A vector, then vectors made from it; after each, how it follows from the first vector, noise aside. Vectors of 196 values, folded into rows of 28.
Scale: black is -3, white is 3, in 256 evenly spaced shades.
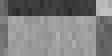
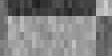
copied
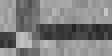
wrapped around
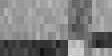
wrapped around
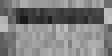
wrapped around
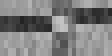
wrapped around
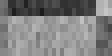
copied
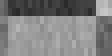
copied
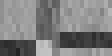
wrapped around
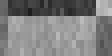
copied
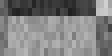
copied
